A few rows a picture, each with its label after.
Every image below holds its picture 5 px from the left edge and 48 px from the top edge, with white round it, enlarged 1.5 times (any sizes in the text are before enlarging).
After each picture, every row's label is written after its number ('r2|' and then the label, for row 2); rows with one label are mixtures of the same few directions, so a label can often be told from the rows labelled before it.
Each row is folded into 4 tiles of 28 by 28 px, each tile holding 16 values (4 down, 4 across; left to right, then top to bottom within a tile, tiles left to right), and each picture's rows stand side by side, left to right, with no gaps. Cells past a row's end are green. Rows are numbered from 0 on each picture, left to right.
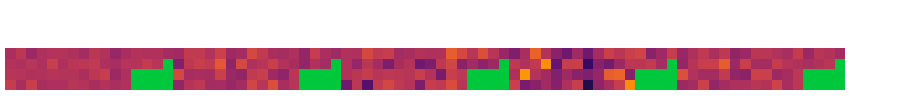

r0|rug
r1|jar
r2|rug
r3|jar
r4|jar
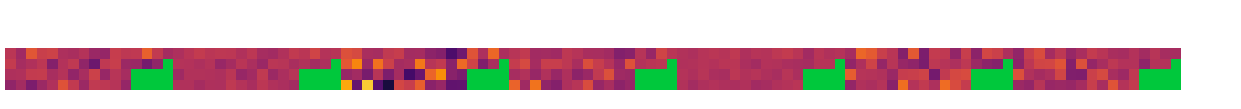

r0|rug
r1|rug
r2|rug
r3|rug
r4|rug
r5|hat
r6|jar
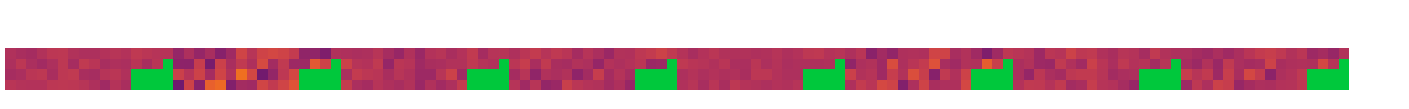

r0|jar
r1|rug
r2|jar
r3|rug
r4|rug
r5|rug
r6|jar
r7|rug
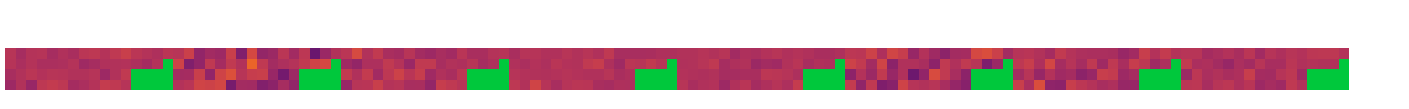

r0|rug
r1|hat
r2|hat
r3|rug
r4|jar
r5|rug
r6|rug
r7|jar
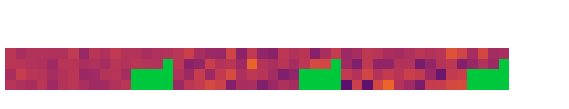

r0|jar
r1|hat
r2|rug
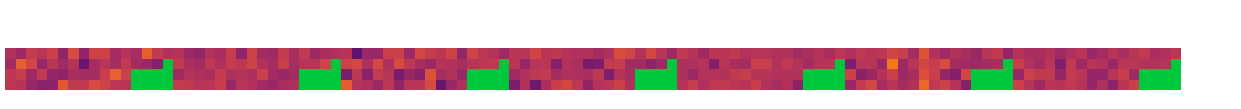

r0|hat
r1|hat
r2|hat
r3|rug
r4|jar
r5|jar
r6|jar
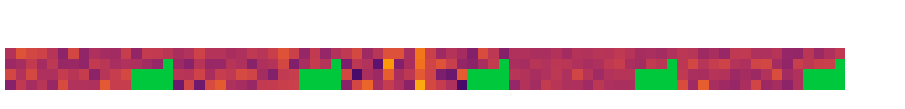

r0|hat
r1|rug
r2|jar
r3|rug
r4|rug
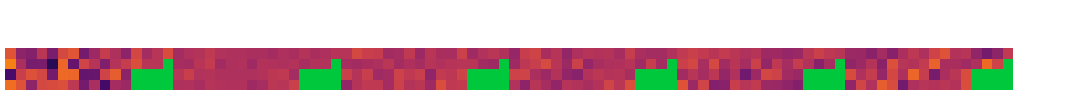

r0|jar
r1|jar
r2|hat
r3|jar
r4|rug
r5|rug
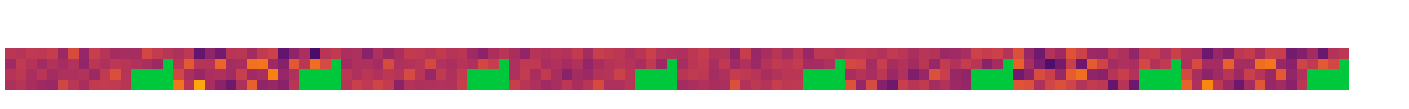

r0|hat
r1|rug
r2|rug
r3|hat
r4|hat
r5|rug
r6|jar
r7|rug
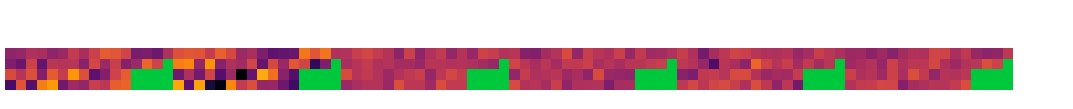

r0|rug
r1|rug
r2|hat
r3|hat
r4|jar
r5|rug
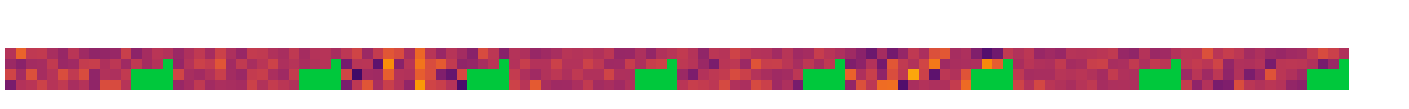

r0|hat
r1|jar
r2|jar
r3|rug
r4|jar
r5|rug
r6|rug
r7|rug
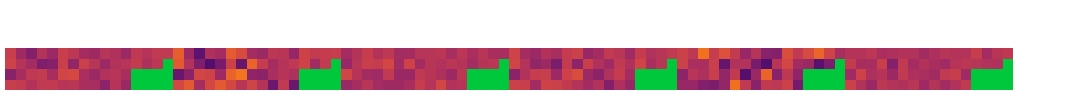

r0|jar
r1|jar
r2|jar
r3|jar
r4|rug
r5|jar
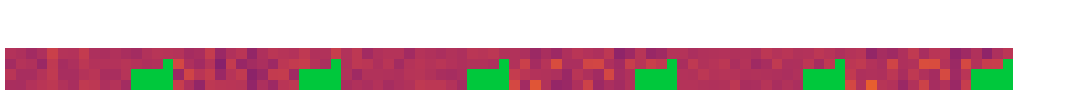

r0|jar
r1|jar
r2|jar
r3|rug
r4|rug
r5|rug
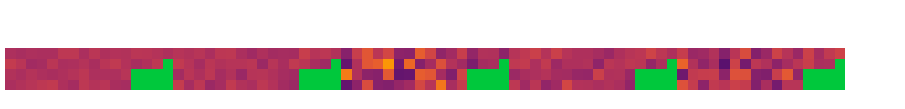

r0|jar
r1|rug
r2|jar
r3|rug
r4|jar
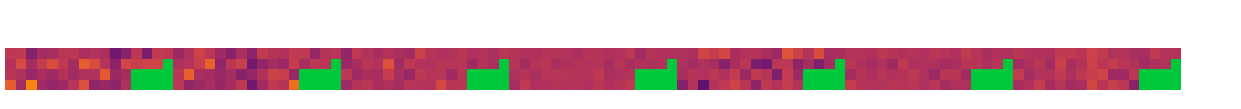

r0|rug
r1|jar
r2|jar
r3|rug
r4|rug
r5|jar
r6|jar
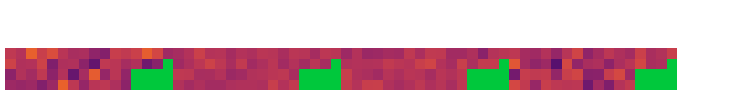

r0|rug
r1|jar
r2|rug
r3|jar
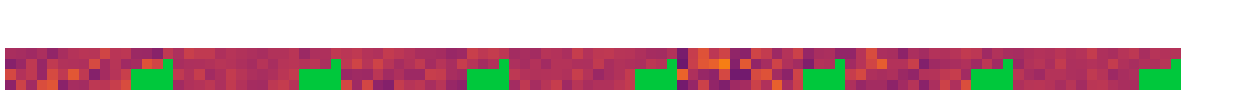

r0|rug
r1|hat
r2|rug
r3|rug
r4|jar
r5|jar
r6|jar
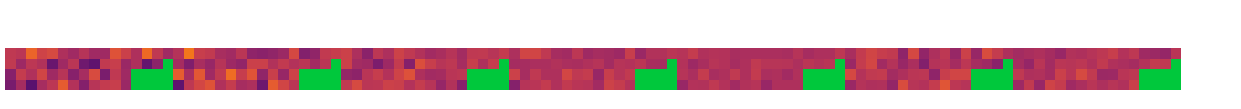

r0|rug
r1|hat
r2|jar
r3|hat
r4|hat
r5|hat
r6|rug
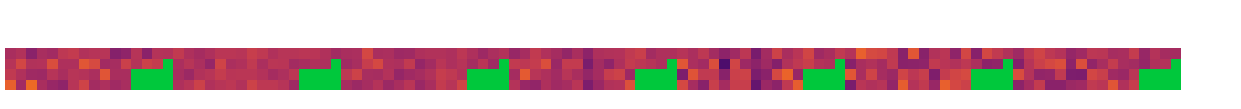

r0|rug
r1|jar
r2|jar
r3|jar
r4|jar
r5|hat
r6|jar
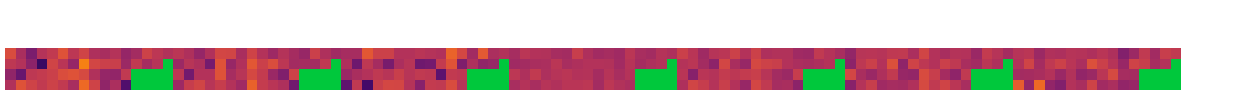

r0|jar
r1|jar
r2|rug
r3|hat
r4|jar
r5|jar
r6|rug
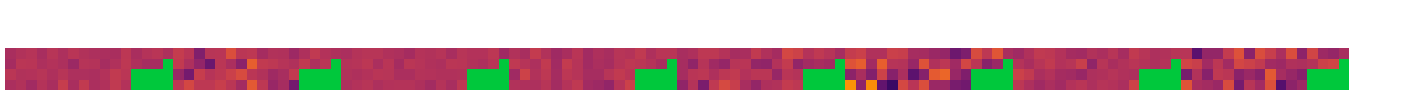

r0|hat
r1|jar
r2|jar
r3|jar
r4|rug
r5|rug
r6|jar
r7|hat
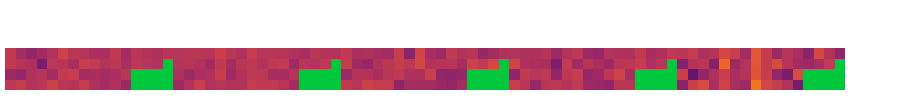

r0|jar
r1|jar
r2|hat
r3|jar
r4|jar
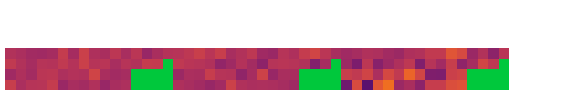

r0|hat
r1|rug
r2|rug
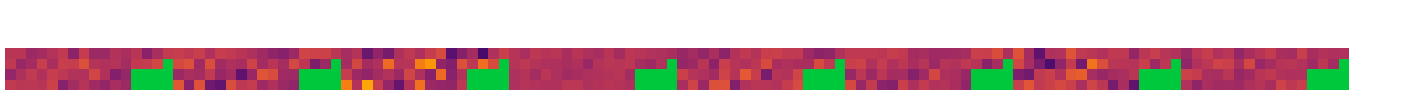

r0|hat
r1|rug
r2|rug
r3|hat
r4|rug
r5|rug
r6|jar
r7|jar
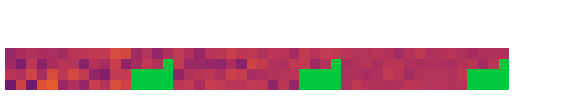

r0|rug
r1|jar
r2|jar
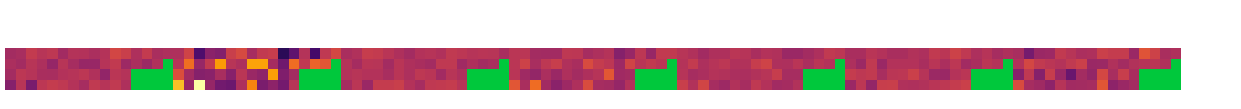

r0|rug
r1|rug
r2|rug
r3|rug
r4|rug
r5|rug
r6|hat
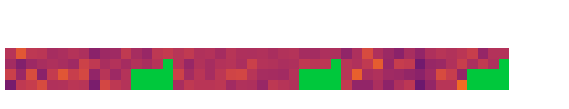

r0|hat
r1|hat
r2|jar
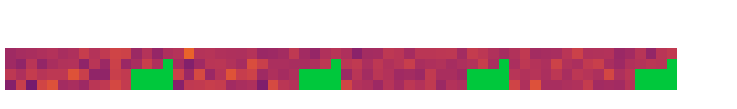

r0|rug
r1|hat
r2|hat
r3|rug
